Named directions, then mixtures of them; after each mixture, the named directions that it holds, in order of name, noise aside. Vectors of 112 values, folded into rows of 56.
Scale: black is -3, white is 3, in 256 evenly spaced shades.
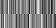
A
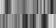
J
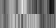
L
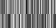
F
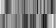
J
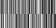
A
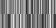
F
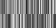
F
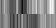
L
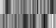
J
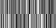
A, F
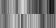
L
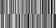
A, F
